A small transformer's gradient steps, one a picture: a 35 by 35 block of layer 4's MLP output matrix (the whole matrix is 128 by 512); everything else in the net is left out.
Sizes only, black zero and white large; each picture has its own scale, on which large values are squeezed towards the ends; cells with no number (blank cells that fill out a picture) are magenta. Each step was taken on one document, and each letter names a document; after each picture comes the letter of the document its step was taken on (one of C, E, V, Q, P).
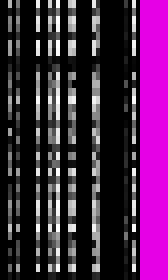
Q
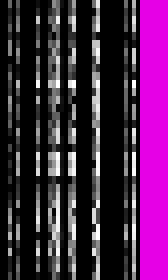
Q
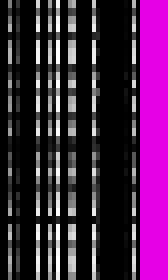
Q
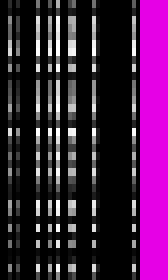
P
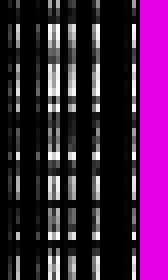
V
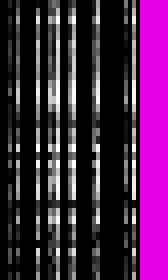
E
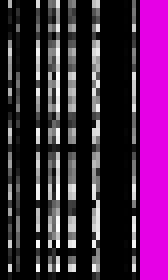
Q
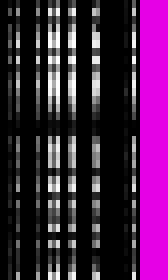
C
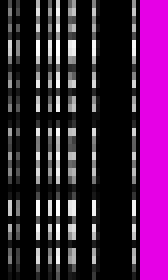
P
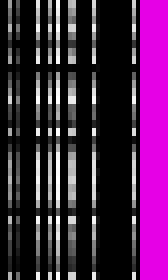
P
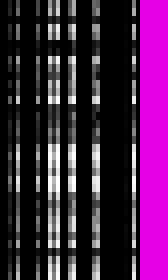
C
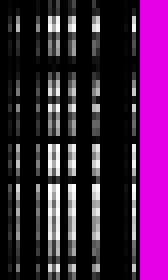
C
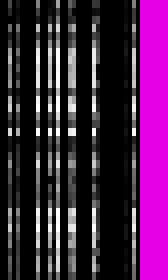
P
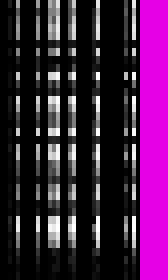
E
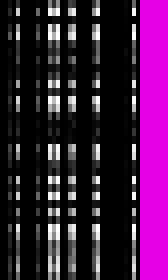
V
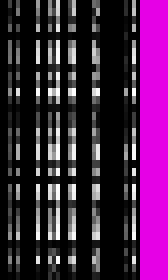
E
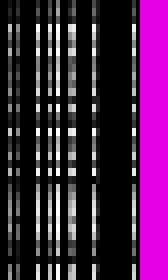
P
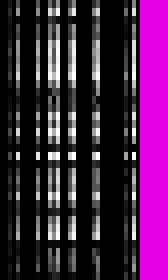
E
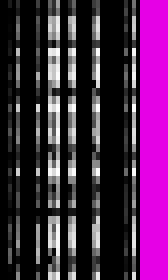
E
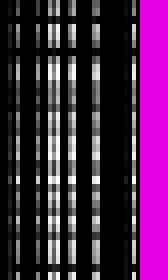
C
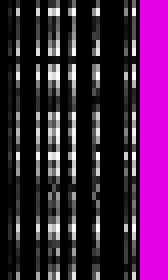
E
